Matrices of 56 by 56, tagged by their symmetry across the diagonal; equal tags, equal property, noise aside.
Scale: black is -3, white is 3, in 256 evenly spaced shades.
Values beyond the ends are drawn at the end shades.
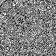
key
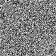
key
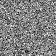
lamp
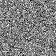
lamp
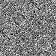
key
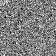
lamp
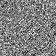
key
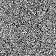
lamp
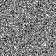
key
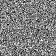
lamp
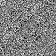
key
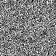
lamp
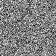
lamp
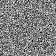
key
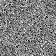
key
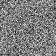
key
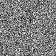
lamp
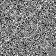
key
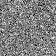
lamp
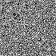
key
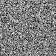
lamp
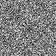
key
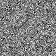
key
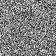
lamp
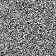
lamp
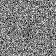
lamp
